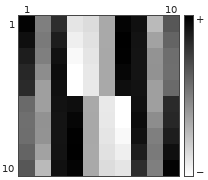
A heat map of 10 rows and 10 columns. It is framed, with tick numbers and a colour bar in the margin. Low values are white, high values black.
Ninth with the lowest average: centre. Grain: streaks running down. Slope: none. Symmetry: a half turn.
